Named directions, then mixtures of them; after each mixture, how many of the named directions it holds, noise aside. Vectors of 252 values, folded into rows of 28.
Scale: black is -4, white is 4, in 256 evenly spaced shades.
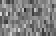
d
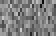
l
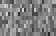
two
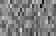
one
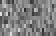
one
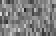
one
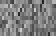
two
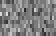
one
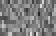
two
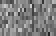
two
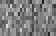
two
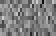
one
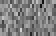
one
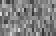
one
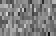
two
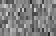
two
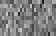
two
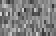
one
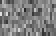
one
